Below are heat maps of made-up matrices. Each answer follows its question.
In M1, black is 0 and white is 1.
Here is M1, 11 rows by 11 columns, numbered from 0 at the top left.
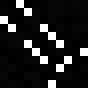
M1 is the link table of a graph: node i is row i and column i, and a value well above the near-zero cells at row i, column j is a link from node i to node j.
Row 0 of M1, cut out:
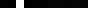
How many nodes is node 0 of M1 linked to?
1
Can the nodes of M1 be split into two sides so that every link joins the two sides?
yes
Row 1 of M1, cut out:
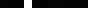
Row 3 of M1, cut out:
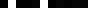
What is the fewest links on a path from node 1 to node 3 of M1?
1
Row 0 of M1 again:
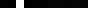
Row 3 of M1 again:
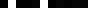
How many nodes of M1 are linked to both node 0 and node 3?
0
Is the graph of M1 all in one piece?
no
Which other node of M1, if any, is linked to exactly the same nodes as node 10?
node 4
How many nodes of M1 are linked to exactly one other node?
6
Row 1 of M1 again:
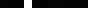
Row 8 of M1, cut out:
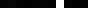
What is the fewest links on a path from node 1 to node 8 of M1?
4
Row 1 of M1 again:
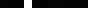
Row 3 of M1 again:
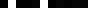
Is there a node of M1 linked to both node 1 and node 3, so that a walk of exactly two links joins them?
no
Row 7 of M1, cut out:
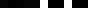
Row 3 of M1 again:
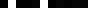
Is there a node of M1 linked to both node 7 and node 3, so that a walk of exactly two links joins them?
yes
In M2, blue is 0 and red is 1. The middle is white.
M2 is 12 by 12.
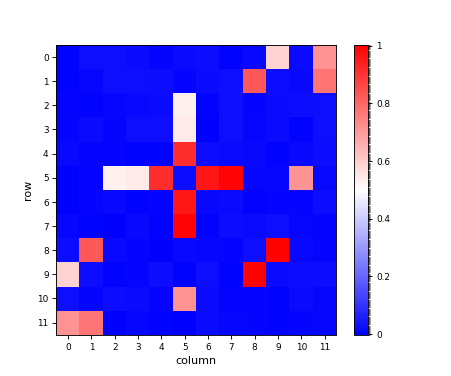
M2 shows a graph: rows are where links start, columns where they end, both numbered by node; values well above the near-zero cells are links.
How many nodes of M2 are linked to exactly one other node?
6
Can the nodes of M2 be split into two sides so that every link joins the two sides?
no
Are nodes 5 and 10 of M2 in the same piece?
yes
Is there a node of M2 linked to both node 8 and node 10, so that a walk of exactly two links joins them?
no
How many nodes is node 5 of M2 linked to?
6
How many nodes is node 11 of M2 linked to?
2
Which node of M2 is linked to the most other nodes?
node 5
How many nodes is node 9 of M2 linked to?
2
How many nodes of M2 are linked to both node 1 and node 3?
0
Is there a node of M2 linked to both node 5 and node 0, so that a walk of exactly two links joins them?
no
